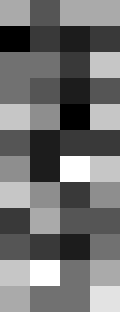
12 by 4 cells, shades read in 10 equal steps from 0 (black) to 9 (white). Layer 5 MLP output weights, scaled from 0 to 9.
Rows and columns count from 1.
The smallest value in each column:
0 1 0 2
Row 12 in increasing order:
4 4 6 8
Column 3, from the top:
6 1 2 1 0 2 9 2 3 1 4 4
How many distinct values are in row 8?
3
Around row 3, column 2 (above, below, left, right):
2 3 4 2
